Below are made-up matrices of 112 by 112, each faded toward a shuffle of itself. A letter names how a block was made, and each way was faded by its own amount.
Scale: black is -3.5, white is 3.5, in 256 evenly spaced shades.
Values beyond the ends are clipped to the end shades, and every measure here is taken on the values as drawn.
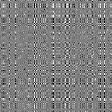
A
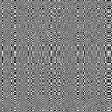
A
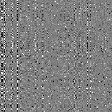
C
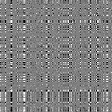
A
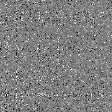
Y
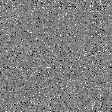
Y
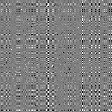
A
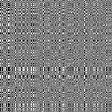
A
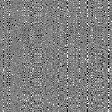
C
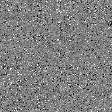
Y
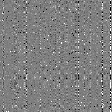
C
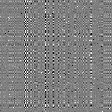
A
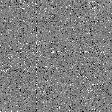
Y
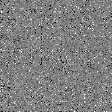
Y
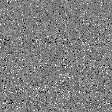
Y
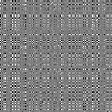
A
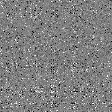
Y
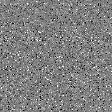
Y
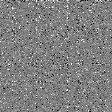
Y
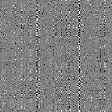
C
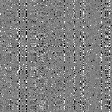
C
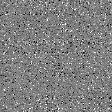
Y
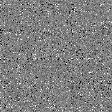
Y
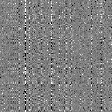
C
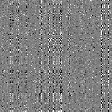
C
